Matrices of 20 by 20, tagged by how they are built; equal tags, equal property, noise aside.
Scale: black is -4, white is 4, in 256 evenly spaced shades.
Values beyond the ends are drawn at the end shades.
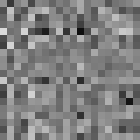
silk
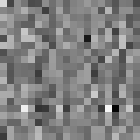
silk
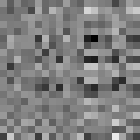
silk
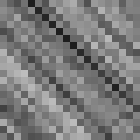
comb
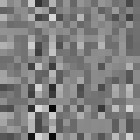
silk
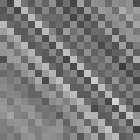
comb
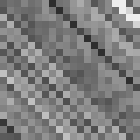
comb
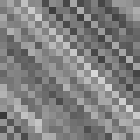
comb
